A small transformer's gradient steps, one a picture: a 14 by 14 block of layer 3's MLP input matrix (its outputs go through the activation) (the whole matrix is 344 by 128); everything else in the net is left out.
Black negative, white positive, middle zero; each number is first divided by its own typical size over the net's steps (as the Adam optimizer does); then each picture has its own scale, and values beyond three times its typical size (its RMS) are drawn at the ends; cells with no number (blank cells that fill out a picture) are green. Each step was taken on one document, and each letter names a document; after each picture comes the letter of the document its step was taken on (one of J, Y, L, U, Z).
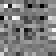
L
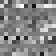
L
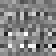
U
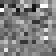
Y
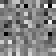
L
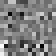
U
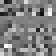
U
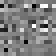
Y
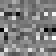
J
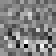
U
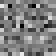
L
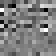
Y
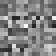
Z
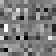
J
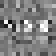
Y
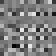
U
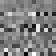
U
